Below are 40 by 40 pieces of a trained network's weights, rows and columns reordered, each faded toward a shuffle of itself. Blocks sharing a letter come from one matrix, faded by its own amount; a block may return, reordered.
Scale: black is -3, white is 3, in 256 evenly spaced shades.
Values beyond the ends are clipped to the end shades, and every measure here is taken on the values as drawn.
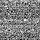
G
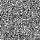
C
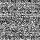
G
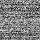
G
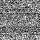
G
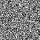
C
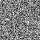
C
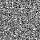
C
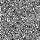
C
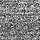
G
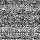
G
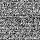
G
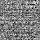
G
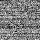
G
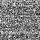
G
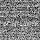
G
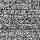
G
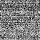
G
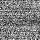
G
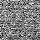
G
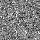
C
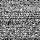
G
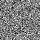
C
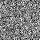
C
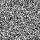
C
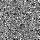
C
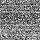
G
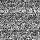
G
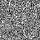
C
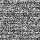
G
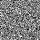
C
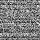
G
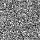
C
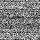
G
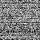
G
